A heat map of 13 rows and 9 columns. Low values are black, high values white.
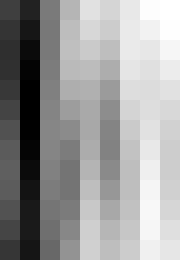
Calmest part: top right. Ninth with the highest average: top right. Grain: streaks running down. Slope: up to the right.
